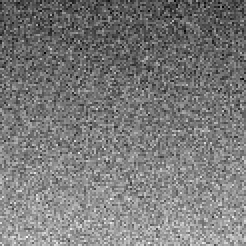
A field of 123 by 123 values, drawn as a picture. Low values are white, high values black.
Grain: fine. Odd rows or columns: none. Slope: up to the top. Stripes: none. Histogram: bell-shaped.
